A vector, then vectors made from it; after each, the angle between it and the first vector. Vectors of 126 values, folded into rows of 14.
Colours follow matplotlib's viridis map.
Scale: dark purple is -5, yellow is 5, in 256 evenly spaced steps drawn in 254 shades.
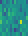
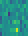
partly opposed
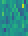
orthogonal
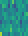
partly opposed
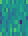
nearly opposite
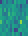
nearly parallel
